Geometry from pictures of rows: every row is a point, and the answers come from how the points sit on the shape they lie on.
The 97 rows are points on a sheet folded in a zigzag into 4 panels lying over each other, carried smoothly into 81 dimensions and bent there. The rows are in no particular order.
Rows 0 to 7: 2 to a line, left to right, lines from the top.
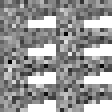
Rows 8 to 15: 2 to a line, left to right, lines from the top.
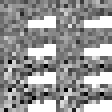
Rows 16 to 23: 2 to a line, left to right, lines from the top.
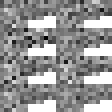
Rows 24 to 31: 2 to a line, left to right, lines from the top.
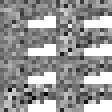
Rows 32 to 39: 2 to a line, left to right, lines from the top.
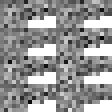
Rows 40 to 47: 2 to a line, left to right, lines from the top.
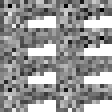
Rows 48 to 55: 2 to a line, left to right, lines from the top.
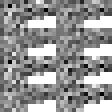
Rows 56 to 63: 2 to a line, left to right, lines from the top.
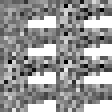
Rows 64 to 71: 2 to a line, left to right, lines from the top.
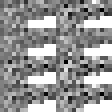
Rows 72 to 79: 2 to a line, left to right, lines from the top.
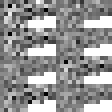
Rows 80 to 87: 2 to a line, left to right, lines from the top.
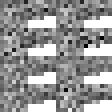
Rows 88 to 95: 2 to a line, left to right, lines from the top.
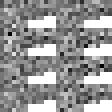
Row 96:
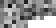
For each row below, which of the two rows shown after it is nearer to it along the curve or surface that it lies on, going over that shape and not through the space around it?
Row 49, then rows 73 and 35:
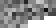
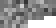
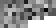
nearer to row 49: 73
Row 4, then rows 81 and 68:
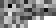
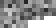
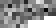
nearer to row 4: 81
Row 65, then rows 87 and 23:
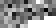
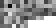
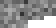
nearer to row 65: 23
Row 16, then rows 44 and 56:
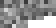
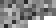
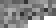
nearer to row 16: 44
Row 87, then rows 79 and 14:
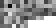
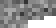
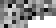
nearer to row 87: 14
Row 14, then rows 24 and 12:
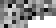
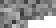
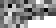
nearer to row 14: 12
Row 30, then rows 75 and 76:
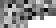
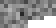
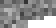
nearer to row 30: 76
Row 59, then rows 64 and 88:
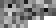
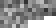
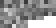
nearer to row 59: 88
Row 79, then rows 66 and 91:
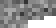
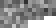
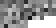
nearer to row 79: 91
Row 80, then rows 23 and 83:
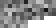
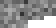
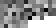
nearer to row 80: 83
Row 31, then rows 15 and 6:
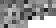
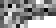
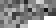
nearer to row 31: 6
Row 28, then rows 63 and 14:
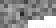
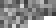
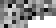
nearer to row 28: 63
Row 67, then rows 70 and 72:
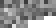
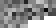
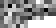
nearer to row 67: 72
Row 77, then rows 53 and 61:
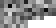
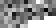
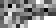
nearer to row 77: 61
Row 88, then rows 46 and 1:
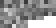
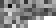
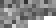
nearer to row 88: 1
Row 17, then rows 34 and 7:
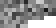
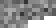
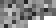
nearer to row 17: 34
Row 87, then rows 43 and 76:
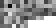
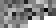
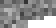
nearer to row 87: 76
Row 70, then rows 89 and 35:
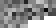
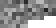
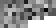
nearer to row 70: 89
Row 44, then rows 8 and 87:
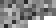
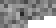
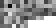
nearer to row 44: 87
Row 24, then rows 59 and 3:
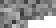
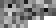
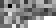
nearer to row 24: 59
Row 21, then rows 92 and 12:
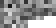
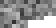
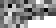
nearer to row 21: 12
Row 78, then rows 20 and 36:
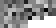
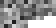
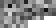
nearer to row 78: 36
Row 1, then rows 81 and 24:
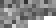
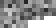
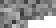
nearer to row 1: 81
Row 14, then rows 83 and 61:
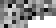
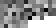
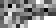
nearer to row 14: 61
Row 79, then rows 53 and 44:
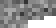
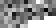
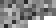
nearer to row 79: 53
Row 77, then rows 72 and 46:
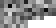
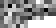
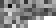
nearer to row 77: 72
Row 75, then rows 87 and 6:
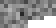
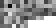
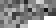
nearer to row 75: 6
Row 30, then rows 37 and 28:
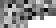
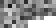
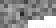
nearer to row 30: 37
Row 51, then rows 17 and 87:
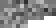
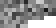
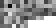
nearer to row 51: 17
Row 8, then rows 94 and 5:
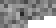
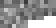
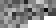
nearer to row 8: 5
